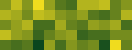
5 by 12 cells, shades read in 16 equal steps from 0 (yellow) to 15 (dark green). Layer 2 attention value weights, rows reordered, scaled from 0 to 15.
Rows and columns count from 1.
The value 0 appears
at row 1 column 4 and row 5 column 11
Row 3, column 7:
9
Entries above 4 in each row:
7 8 11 11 11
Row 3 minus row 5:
-2 -5 -6 -4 5 -6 2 1 -2 -7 5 2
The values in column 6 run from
5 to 11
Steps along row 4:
up up up down down down up down same down same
